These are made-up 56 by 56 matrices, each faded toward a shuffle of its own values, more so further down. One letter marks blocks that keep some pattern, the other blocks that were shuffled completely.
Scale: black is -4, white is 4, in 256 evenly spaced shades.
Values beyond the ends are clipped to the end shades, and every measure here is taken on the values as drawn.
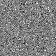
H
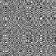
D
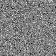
H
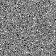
H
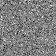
H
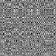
D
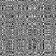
D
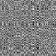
D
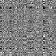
D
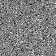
H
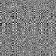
D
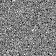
H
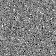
H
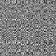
D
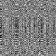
D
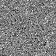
H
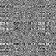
D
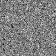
H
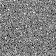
H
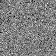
H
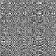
D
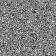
H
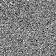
H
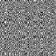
D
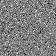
H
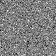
H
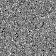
H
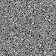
H
